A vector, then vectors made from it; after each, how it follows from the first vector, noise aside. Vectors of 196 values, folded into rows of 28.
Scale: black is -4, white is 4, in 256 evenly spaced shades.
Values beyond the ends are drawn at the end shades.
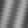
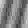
negated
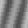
negated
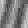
negated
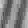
negated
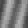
reversed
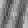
negated
